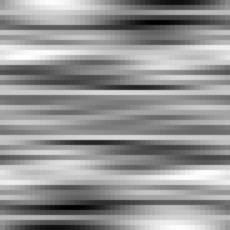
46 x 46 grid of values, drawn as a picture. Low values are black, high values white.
The grain runs across in streaks. A half turn leaves it unchanged. There is no overall slope.
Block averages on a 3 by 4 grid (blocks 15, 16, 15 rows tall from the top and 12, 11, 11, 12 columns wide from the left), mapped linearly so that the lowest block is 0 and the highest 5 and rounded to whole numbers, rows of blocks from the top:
5 4 0 2
3 1 1 3
2 0 4 5
